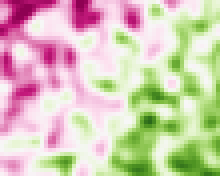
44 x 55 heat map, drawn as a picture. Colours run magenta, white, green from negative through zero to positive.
Ninth with the lowest average: top left. Lone odd cells: none. Grain: blotchy. Mirror symmetry: none. Odd rows or columns: none. Stripes: none. Slope: up to the bottom right.
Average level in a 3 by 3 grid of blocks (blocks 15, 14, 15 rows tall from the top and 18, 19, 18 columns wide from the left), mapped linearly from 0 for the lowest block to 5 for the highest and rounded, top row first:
013
134
245
